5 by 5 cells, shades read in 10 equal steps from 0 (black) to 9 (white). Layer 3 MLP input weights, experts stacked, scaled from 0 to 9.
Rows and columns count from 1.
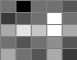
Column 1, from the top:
4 2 6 4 6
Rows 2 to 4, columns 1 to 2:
2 3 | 6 8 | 4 3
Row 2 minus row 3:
-4 -5 -3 0 -2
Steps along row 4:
down up up down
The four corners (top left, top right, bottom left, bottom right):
4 3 6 2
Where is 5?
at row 4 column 4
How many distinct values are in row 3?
4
